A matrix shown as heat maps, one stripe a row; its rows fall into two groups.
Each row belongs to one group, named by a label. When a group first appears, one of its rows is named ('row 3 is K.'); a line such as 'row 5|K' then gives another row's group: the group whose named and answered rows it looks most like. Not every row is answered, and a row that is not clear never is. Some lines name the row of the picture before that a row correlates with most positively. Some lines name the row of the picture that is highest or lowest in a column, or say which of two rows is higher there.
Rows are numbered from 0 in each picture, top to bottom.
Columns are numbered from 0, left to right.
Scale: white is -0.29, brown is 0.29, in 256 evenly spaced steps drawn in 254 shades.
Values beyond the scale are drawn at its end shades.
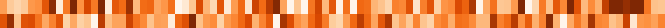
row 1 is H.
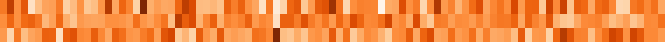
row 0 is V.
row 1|H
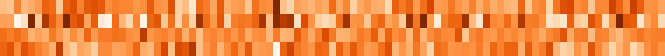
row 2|V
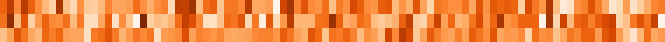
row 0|H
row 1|V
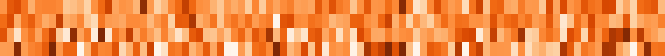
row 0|V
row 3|V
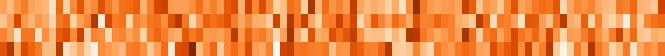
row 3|H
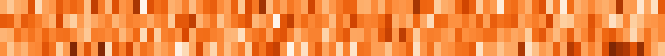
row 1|H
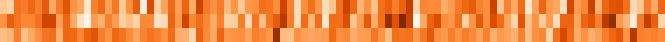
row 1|V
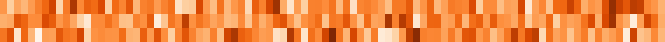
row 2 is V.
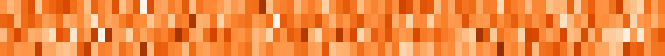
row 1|H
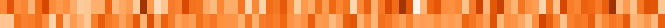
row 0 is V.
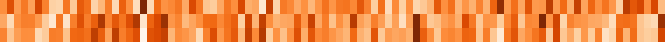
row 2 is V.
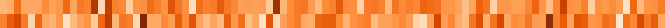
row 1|V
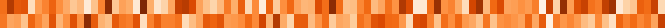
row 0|V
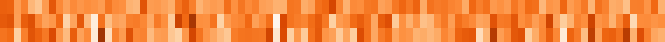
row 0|V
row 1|H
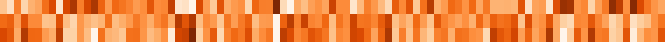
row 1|H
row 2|H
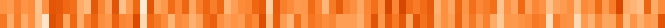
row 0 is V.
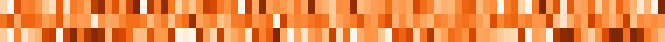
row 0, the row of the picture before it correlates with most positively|1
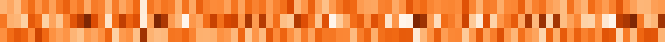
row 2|V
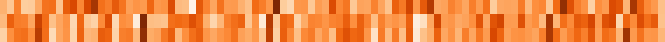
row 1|V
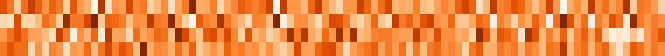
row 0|H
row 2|H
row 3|V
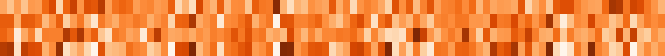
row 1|H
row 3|H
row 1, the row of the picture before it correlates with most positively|0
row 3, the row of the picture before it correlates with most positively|0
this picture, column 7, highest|0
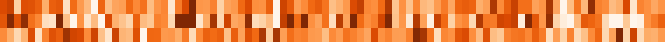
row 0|H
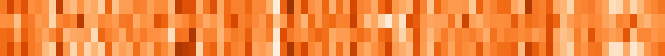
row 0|H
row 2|H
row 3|H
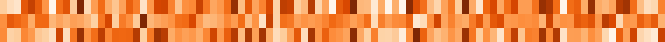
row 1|V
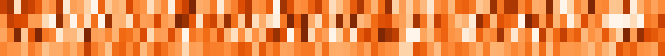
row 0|H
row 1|H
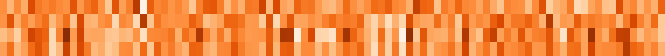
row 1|V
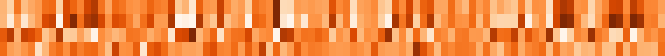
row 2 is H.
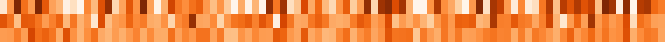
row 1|H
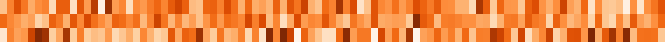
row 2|V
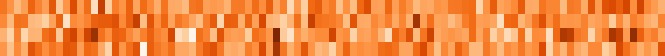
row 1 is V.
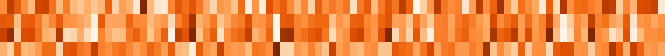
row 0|V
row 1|H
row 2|H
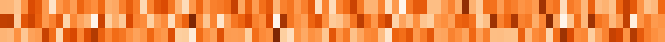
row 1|H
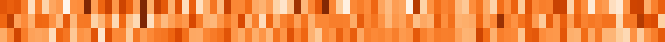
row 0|V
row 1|V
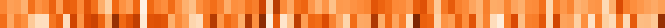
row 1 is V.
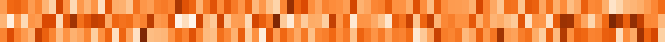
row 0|H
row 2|V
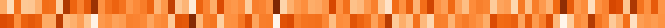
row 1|H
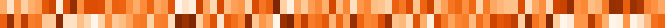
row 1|H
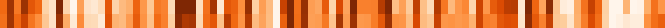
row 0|H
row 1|H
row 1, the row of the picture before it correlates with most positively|1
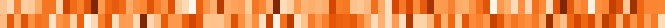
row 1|V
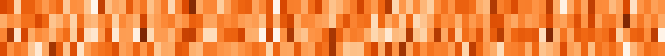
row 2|V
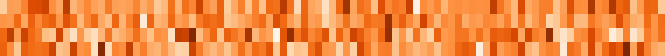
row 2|H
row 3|H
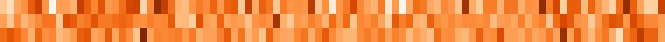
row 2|V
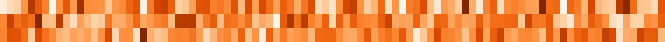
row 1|H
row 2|V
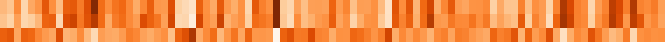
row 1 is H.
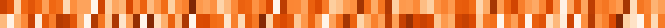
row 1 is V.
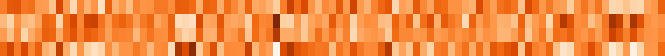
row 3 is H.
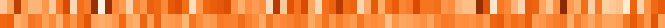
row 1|V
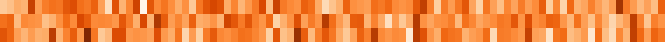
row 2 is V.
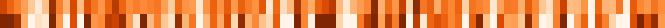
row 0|V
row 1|V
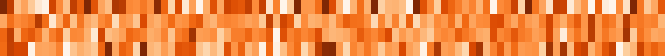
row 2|H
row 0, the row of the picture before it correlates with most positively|0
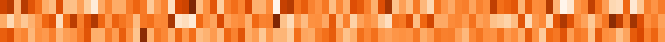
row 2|V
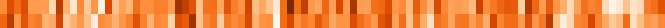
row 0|H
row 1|H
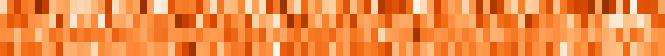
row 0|V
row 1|H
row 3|H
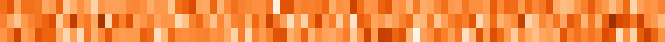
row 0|H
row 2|V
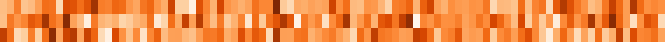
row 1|V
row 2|V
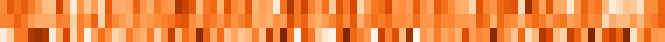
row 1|H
